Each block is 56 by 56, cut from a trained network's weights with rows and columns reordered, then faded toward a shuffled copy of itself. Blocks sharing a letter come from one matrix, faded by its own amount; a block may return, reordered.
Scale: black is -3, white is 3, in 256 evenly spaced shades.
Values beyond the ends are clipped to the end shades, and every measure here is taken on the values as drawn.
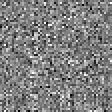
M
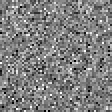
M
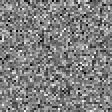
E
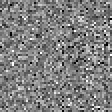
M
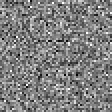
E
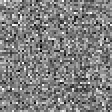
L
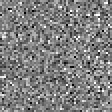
M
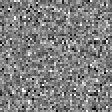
M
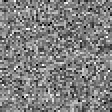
L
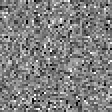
M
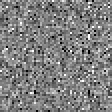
M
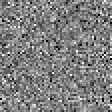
M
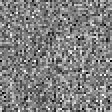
L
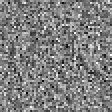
E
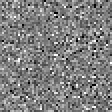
M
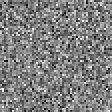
E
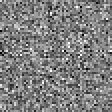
L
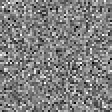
L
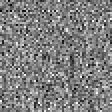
E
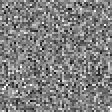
E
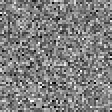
L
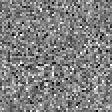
M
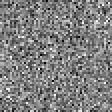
E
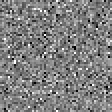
M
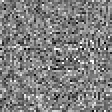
L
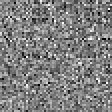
L
